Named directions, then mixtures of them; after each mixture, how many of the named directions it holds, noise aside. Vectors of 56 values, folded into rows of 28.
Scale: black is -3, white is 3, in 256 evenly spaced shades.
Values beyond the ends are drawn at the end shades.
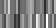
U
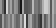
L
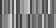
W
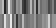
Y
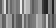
three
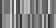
one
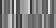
one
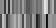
two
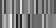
two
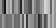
one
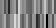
one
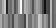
one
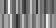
two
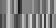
three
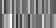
two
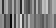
three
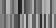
two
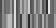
one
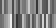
three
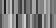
three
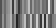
three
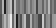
three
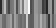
three
